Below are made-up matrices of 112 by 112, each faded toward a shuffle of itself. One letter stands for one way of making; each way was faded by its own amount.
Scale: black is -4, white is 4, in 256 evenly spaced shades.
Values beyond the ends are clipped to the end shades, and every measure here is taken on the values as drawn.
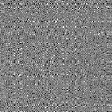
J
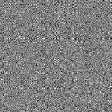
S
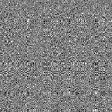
S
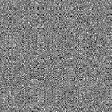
S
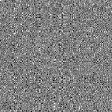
S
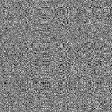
S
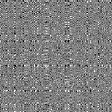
J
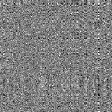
S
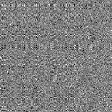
S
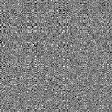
S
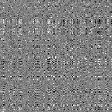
J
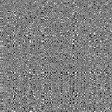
J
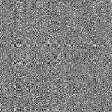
S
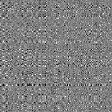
J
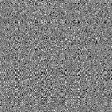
S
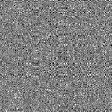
S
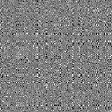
J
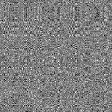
S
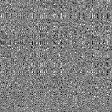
S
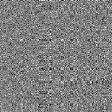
S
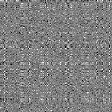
J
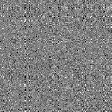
S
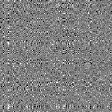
J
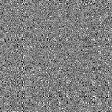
S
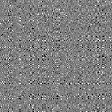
J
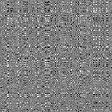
J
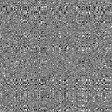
J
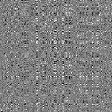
J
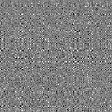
J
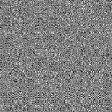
S
